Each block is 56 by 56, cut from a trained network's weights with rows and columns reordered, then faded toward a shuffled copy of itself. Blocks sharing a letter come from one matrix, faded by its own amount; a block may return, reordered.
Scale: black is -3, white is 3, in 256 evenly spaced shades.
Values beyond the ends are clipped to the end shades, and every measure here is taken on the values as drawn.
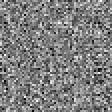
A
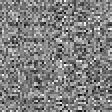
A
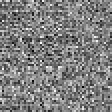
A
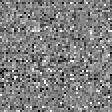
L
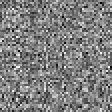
A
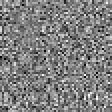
A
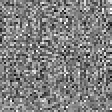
A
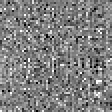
L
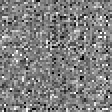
L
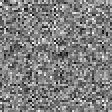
A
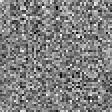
A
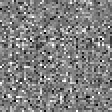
L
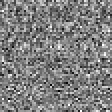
A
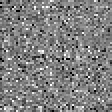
L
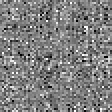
L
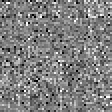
L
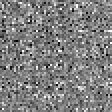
L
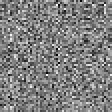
A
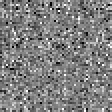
L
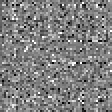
L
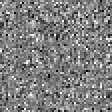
L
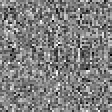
A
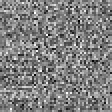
A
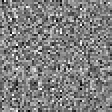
A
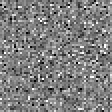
L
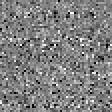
L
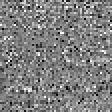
L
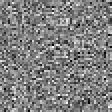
A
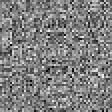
A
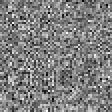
A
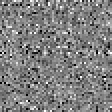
L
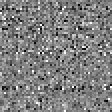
L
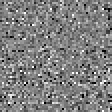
L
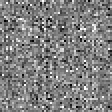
L
